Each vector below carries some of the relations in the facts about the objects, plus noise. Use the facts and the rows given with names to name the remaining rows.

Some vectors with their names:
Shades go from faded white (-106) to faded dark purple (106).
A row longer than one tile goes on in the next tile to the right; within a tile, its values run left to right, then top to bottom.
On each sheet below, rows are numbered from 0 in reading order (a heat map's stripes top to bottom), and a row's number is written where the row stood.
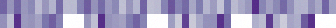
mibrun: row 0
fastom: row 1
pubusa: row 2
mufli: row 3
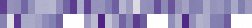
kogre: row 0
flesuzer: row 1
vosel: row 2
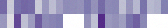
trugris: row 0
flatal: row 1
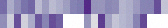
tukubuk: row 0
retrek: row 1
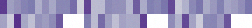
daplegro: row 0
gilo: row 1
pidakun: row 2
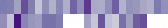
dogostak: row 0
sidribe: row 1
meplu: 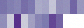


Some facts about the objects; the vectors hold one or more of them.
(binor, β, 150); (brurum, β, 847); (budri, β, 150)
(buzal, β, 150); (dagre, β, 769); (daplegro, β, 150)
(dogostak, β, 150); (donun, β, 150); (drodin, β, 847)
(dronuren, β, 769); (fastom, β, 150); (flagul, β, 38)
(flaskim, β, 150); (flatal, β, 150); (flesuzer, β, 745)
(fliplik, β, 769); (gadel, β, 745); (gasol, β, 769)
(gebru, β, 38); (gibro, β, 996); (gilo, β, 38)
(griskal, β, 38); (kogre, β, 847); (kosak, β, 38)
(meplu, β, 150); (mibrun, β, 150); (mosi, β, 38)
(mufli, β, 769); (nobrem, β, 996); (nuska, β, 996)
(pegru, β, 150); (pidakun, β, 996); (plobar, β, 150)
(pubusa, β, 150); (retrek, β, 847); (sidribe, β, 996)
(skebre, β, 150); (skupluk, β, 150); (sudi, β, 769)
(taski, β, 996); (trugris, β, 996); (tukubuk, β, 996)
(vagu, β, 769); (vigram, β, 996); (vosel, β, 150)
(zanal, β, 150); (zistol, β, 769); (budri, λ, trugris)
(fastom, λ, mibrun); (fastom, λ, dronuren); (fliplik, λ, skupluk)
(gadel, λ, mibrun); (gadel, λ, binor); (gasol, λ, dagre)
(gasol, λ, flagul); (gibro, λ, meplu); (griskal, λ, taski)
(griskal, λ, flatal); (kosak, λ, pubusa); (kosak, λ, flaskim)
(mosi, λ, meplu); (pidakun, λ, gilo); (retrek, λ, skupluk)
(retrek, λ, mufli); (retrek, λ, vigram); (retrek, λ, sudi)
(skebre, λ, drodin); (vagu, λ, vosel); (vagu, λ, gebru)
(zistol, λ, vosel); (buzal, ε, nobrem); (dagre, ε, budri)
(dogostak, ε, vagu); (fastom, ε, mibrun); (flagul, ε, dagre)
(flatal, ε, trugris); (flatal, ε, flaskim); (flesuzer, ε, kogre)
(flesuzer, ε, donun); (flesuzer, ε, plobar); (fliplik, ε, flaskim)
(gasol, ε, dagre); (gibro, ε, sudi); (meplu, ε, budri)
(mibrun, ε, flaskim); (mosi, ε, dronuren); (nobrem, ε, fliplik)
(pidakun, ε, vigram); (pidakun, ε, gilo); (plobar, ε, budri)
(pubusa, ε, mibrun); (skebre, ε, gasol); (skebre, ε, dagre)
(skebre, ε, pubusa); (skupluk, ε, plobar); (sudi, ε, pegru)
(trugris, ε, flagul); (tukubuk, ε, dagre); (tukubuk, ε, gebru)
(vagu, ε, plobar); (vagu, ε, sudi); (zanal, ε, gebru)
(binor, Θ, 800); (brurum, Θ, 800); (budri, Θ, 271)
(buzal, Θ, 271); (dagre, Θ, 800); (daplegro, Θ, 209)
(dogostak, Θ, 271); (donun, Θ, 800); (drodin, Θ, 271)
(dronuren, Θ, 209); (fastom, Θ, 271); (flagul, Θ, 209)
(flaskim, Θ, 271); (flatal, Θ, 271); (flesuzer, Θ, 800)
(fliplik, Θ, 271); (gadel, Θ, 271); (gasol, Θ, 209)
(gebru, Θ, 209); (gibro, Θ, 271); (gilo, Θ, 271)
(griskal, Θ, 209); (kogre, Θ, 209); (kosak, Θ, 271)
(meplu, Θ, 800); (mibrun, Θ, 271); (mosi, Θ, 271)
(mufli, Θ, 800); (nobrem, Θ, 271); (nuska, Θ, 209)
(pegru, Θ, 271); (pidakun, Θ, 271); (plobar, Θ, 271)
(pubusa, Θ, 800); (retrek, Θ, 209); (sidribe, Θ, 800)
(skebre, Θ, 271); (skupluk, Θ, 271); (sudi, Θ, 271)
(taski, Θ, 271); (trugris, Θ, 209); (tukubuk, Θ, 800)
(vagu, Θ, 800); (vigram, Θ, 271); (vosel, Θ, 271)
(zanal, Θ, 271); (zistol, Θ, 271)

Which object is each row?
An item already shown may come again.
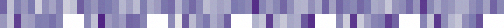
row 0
nobrem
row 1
skebre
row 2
flagul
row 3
mufli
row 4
meplu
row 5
drodin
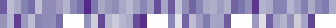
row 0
taski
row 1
brurum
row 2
gebru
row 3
griskal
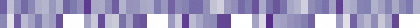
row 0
gebru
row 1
sidribe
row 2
dagre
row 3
gasol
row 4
griskal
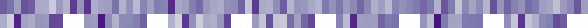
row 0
vagu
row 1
gadel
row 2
dronuren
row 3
sidribe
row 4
zanal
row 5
pegru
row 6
donun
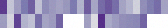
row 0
nuska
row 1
gasol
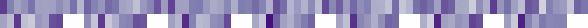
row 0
binor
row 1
donun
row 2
zistol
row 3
sudi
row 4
fliplik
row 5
vagu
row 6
gibro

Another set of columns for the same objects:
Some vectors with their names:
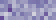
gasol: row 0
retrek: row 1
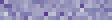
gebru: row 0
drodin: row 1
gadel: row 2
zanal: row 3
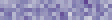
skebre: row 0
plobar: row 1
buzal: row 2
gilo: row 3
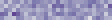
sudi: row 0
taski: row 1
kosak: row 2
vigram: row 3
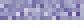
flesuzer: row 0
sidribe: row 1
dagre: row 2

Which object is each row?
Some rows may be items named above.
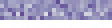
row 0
dagre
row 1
flesuzer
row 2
gebru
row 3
trugris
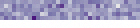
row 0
binor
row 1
pubusa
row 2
nobrem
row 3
brurum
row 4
pegru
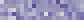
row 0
gibro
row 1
tukubuk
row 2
gebru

